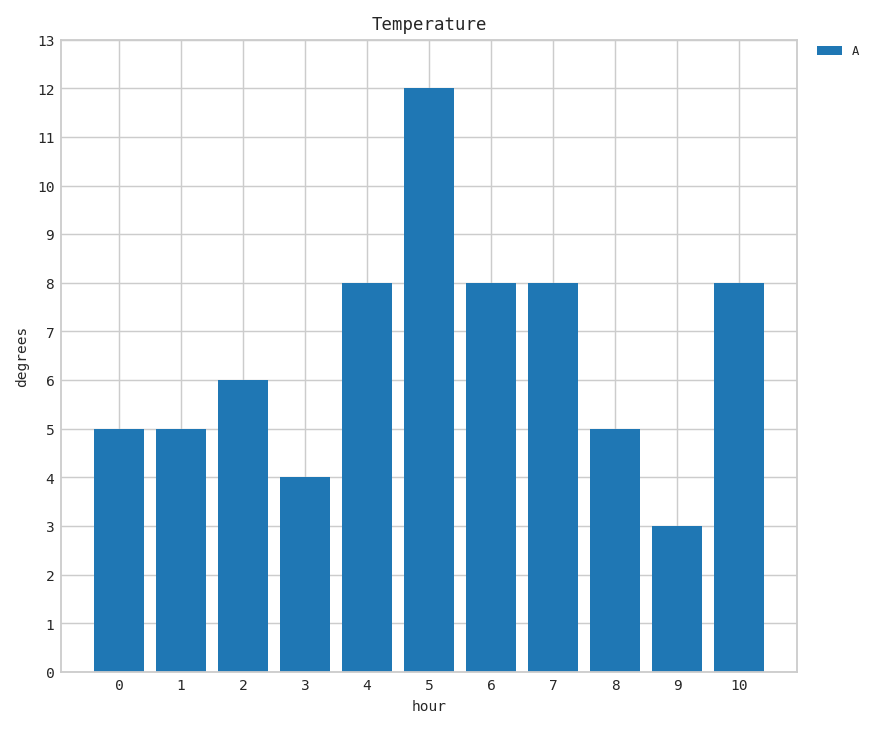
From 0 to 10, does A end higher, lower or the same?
higher
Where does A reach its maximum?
5
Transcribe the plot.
Title: Temperature
x-axis: hour, ticks 0 1 2 3 4 5 6 7 8 9 10
y-axis: degrees, ticks 0 1 2 3 4 5 6 7 8 9 10 11 12 13
Legend: A
Values:
A: 5 5 6 4 8 12 8 8 5 3 8
